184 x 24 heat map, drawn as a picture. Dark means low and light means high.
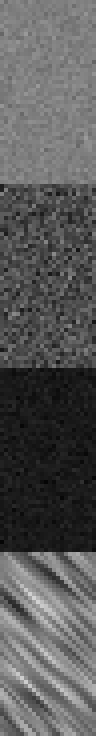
The table splits into 4 rows of 1 panel. Panel 1,1: middling, fine-grained, faint in contrast. Panel 2,1: low, fine-grained. Panel 3,1: very low, fine-grained, faint in contrast. Panel 4,1: middling, slanting down to the right, strong in contrast.
